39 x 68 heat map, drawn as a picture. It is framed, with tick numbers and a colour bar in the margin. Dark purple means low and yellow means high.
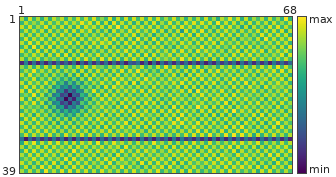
There is no overall slope. One dip sinks in the middle left. The ninth with the lowest average is the middle left. Rows 12 and 31 stand out from the rest.
